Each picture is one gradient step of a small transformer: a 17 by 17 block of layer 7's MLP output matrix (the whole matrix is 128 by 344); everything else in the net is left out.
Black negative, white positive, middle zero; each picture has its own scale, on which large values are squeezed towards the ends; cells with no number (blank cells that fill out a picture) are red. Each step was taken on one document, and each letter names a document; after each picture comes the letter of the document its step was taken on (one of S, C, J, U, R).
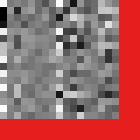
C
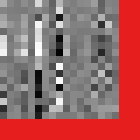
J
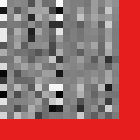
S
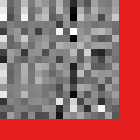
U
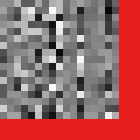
S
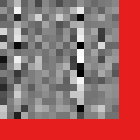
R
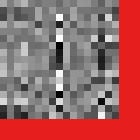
U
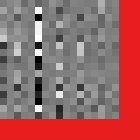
J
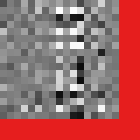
R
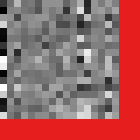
C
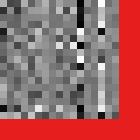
R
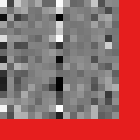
C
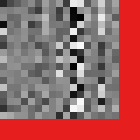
R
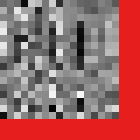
S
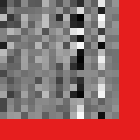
R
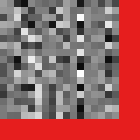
S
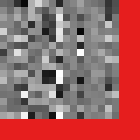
S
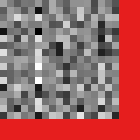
U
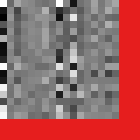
C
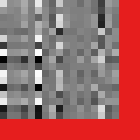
J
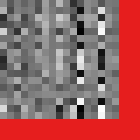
R
